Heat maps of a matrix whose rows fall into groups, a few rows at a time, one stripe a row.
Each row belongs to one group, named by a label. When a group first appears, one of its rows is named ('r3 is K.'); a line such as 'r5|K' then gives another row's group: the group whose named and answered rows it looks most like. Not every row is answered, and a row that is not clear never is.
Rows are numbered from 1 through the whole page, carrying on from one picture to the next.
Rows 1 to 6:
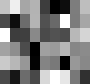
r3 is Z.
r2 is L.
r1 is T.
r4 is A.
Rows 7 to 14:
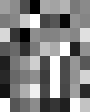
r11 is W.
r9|Z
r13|W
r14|Z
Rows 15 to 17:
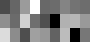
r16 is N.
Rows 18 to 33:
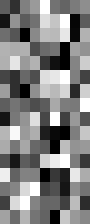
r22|T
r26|W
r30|Z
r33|N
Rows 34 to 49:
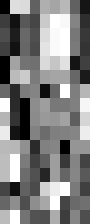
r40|L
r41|Z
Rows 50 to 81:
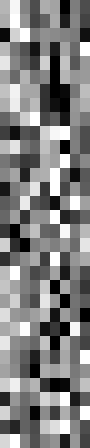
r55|N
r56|T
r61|A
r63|W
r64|N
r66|L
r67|Z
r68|W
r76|A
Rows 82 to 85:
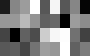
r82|W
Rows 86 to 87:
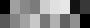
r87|W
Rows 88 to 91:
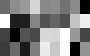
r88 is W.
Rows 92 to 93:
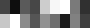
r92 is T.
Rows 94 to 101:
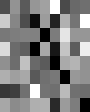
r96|L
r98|N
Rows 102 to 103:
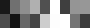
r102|W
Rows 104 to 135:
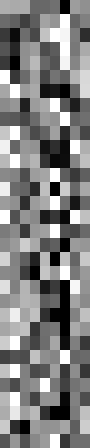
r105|A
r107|L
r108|L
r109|Z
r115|T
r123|A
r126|T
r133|T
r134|Z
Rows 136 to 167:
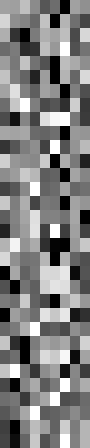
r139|A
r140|N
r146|W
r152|W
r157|N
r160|Z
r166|L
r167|L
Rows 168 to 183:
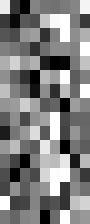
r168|Z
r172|T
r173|A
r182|Z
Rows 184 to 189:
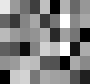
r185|L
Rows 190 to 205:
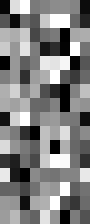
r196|T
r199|A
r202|Z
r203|A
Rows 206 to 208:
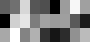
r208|T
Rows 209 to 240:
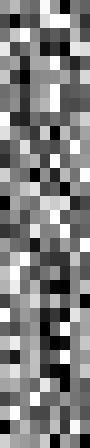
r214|Z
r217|Z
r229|T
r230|W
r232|L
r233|T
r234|L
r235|T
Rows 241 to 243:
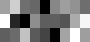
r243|N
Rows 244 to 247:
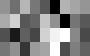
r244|N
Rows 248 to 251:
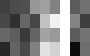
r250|A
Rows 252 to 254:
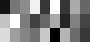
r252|W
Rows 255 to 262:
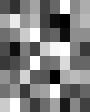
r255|L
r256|T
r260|N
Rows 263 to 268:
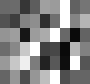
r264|L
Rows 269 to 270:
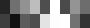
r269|W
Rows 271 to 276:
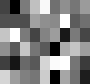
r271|L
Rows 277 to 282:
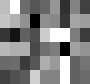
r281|A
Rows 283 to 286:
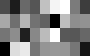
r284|N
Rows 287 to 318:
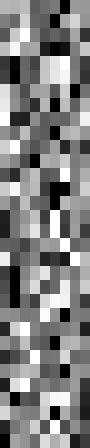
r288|N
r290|T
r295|Z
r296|N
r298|A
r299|L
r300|T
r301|N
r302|W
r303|W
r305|Z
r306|L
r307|L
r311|N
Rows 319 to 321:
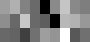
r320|N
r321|A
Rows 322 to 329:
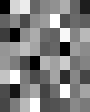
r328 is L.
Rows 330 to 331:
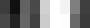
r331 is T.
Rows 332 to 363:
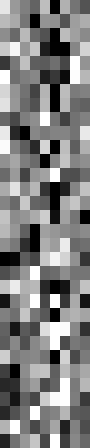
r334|N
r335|T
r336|N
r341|Z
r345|T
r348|A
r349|A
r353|W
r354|N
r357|N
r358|L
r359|L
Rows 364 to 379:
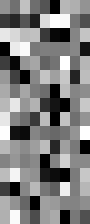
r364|N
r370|N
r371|T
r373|Z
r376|T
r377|L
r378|A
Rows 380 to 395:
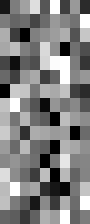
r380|W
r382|Z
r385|L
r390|N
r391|L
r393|T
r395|A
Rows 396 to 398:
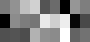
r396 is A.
